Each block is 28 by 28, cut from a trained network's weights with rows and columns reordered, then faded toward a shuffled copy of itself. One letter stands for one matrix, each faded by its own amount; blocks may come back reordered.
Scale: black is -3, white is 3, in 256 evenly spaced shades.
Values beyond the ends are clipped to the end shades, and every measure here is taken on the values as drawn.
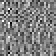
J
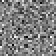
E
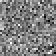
E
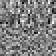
J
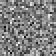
E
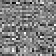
J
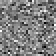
E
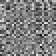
J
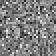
E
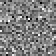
E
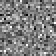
E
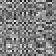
J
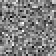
E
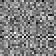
J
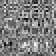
J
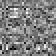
J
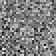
E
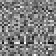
J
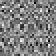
J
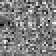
E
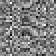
J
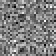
J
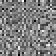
J
